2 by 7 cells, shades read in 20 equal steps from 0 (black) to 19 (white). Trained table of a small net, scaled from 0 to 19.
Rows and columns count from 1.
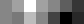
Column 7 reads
4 3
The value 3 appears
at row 2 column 7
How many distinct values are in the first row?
5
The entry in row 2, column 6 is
0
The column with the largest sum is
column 3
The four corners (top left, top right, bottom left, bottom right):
10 4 10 3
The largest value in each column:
10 12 19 12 10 7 4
